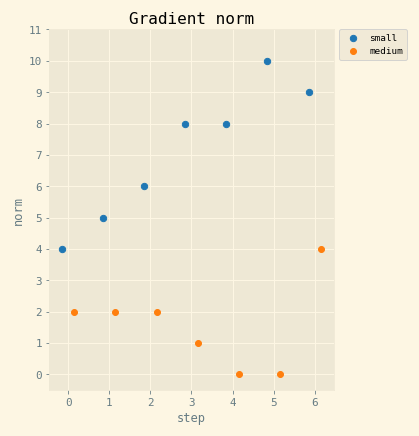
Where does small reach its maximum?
5
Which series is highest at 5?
small
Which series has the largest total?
small
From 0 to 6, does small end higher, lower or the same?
higher
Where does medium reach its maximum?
6
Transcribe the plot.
Title: Gradient norm
x-axis: step, ticks 0 1 2 3 4 5 6
y-axis: norm, ticks 0 1 2 3 4 5 6 7 8 9 10 11
Legend: small, medium
Values:
small: 4 5 6 8 8 10 9
medium: 2 2 2 1 0 0 4
